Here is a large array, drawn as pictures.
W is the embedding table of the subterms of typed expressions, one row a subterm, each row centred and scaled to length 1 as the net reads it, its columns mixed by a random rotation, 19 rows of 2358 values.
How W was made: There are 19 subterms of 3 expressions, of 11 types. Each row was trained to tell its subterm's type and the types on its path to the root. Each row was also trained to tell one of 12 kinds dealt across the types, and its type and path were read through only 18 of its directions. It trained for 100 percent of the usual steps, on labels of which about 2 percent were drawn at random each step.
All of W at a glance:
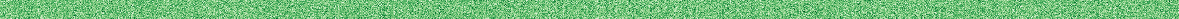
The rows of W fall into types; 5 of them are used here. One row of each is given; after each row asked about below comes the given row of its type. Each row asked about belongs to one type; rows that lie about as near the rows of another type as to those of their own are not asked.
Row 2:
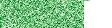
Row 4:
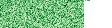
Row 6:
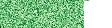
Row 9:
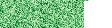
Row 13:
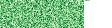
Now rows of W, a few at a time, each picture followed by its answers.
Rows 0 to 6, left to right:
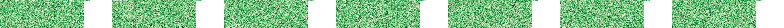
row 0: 13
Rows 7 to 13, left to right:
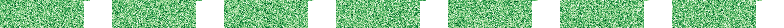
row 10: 4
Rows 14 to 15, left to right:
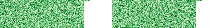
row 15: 4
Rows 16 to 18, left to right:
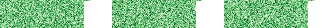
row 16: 2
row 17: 6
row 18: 6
